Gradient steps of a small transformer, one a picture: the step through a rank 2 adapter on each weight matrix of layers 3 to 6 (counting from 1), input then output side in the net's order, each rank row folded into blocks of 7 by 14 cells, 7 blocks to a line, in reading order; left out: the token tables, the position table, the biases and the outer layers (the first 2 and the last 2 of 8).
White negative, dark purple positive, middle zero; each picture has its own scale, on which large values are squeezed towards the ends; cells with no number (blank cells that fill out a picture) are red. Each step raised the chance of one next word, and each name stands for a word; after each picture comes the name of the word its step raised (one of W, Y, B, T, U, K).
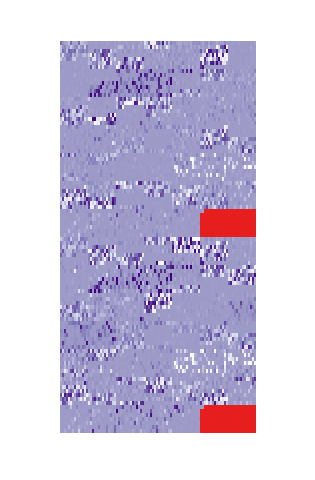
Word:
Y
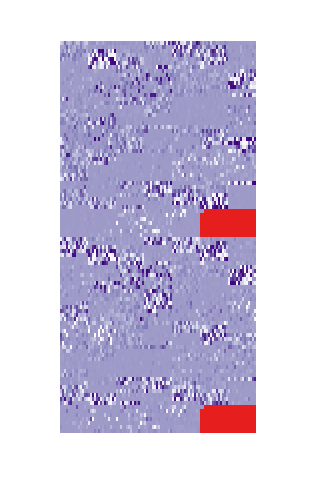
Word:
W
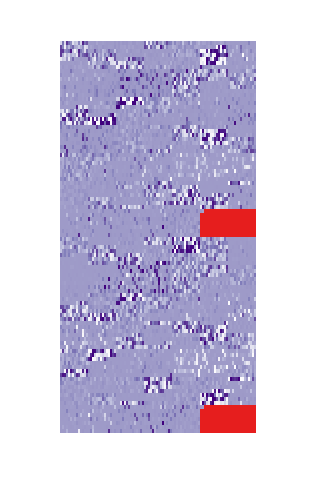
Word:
Y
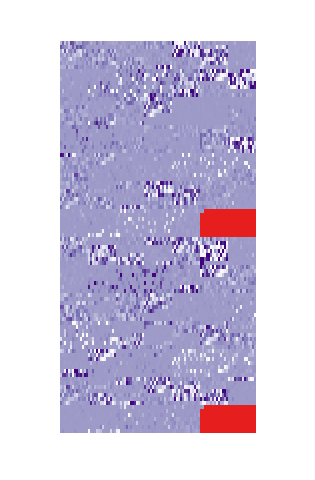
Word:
W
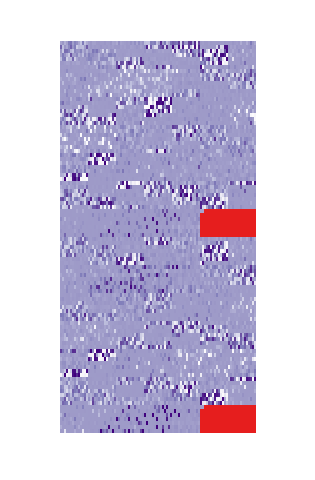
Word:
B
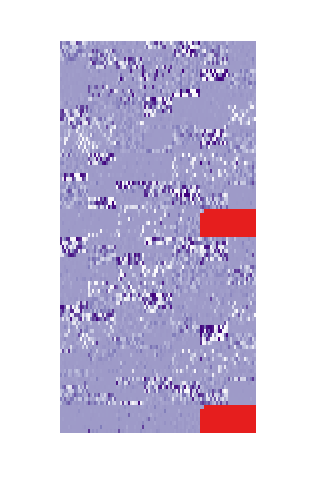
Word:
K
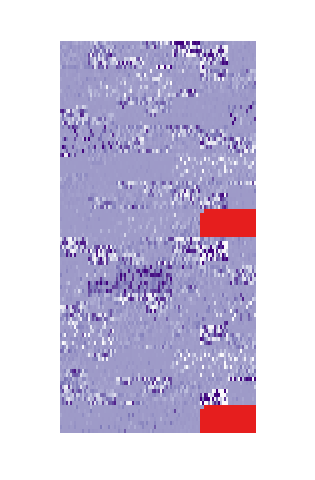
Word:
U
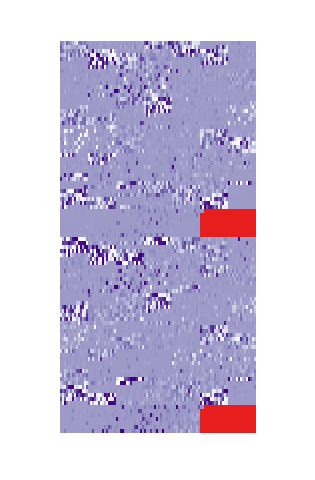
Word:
B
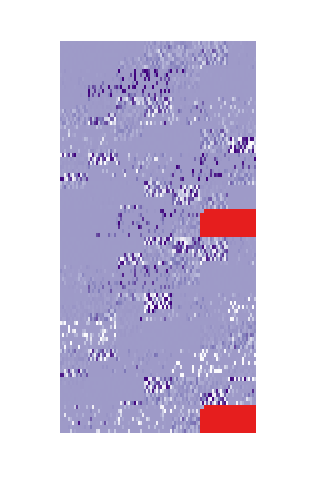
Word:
Y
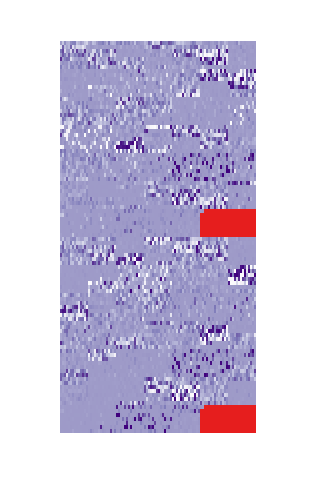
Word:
B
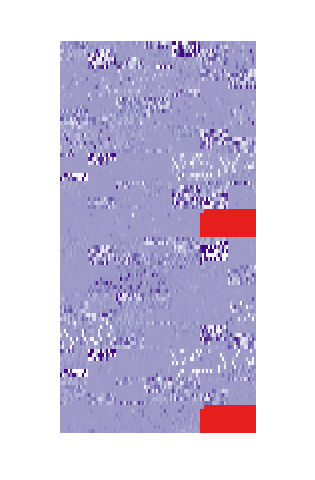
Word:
U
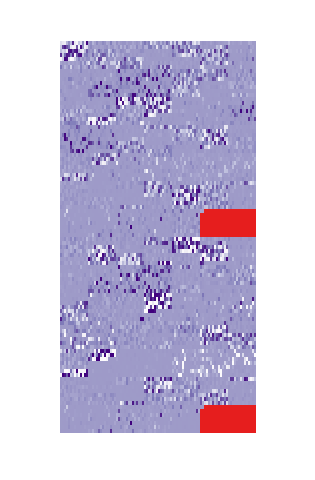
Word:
Y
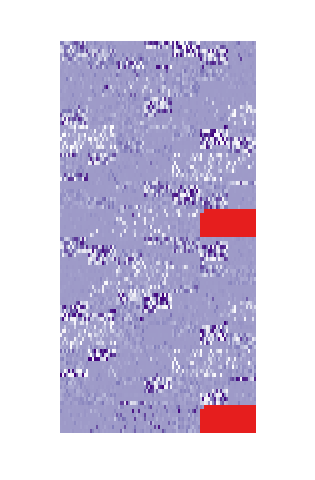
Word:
K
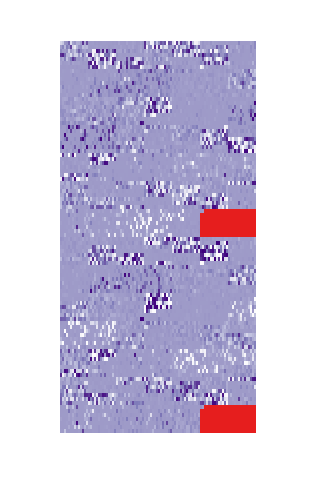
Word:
W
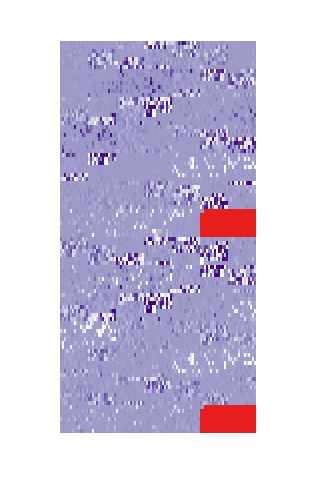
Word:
W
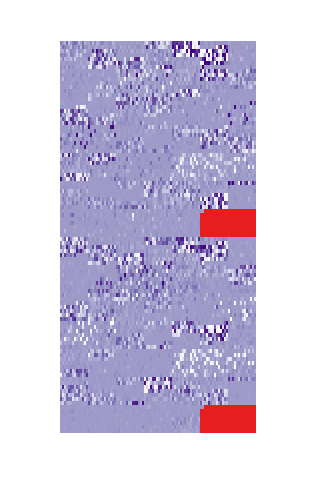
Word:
U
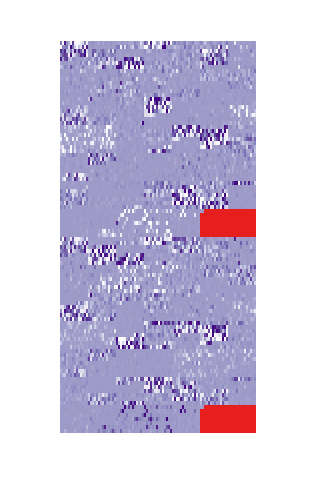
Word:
K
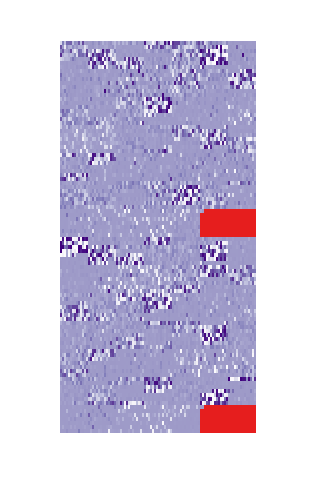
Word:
K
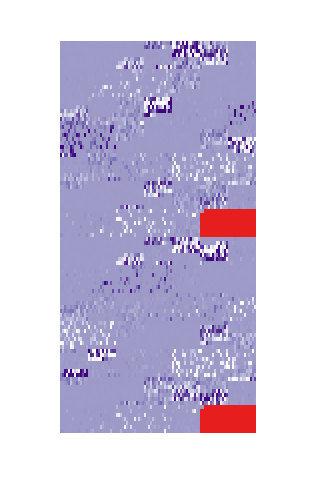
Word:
W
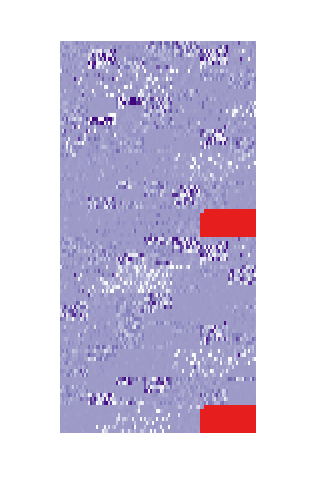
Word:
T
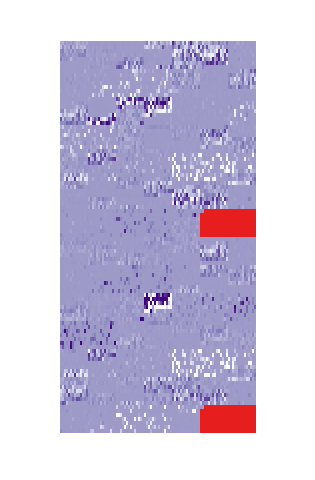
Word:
T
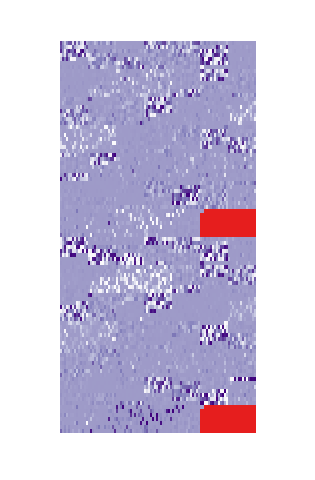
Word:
K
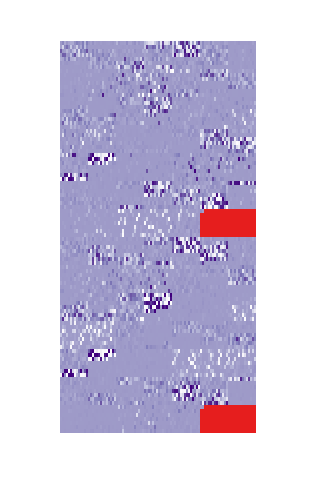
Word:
W
